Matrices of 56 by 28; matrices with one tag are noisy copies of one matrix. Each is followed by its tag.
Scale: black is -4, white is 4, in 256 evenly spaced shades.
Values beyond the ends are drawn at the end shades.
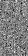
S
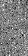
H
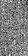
H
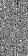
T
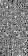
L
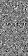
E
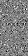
E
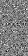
E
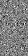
E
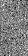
H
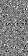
E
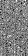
S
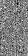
T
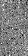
H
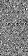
E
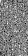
L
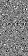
E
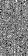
S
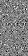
E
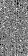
T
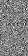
E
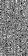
S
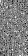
L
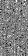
S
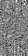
S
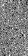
H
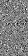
E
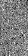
H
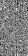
T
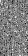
L
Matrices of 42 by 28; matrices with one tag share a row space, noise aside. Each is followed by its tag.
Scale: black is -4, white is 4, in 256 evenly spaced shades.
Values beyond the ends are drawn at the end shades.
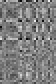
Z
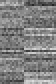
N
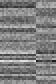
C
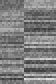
N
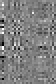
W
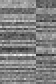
C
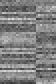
C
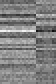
C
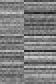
N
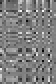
Z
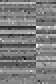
C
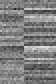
N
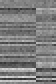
C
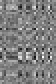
Z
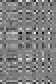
Z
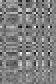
Z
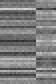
C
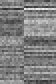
N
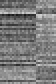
C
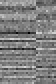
C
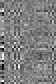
W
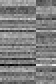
C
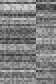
C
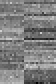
N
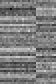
C
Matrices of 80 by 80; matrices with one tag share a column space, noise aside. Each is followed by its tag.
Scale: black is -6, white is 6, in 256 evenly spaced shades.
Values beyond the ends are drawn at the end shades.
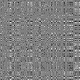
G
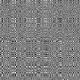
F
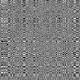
F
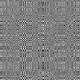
G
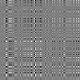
F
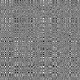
F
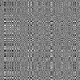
G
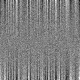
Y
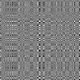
G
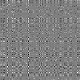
F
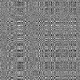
G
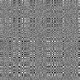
F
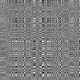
F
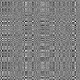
G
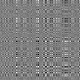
F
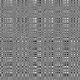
F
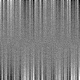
Y
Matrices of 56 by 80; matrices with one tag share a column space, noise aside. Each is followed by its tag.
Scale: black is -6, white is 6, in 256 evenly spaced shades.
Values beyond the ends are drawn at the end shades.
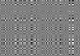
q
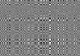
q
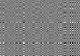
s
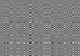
s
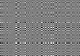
s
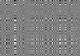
q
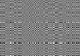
s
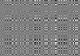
q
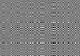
s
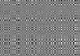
q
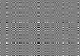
s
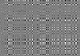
q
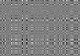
q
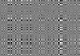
q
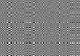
s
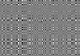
q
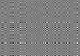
s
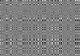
q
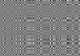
q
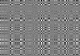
q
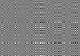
s
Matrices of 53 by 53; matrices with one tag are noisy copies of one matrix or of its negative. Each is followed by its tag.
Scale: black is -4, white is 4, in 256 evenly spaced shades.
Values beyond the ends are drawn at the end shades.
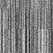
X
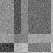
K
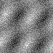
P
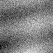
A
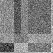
K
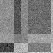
K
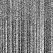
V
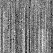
X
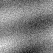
A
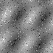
P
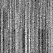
X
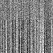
V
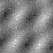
P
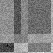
K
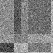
K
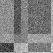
K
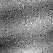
A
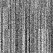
X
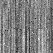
X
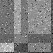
K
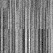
X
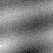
A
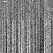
V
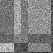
K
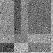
K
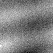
A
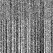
V
